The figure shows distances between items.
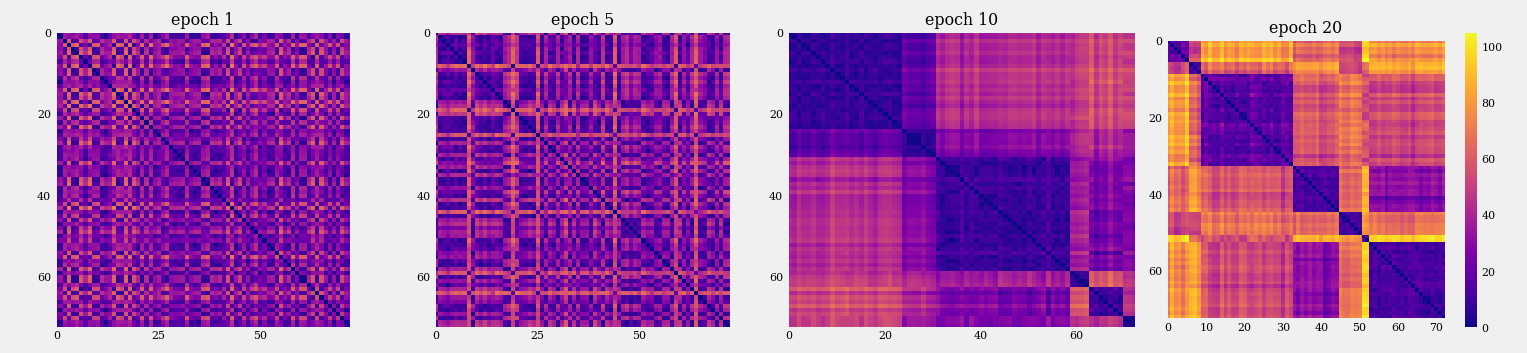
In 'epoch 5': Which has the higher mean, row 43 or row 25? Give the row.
25
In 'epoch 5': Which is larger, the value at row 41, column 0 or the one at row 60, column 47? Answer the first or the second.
the second
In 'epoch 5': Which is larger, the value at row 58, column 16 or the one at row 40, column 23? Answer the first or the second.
the first
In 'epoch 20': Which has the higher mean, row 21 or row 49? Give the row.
49
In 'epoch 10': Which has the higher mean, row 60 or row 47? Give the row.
60
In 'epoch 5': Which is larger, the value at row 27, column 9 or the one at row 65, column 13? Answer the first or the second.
the second
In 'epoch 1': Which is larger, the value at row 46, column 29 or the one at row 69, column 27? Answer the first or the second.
the first
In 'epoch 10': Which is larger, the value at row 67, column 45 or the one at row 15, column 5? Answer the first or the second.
the first
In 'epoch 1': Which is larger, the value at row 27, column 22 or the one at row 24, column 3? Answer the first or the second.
the first
